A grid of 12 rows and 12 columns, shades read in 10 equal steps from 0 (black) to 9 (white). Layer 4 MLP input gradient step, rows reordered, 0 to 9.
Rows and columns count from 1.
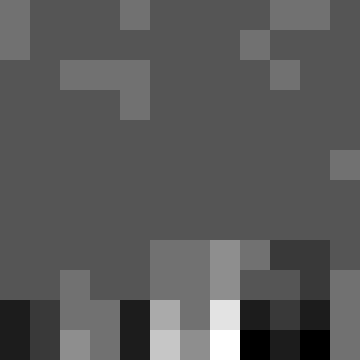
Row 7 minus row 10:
0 0 -1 0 0 -1 -1 -2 0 0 1 -1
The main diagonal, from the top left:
4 3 4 3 3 3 3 3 4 3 1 4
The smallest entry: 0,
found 2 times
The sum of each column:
34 34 41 39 35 45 41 51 33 34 30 40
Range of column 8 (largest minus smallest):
6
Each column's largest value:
4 3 5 4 4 7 5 9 4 4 4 4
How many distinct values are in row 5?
1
